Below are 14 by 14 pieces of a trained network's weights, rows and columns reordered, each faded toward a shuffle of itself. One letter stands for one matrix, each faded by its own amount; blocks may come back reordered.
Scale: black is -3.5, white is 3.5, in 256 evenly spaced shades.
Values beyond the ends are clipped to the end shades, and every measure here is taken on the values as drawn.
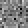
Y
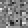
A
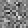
Y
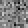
A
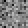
A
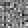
A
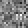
Y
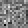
A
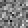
Y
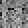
A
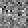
A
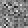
Y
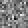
A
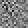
Y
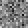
A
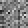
Y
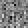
A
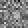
Y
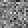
Y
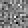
A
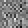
Y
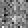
A
